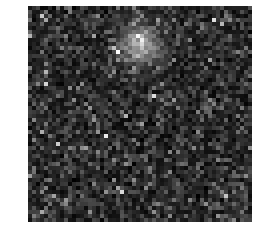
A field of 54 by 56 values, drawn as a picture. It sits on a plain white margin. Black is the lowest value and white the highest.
Histogram: skewed, a long tail of high values. Slope: none. Mirror symmetry: none. Average level on the scale: 20%. Bumps: one, in the top middle. Ninth with the highest average: top middle. Odd rows or columns: none.
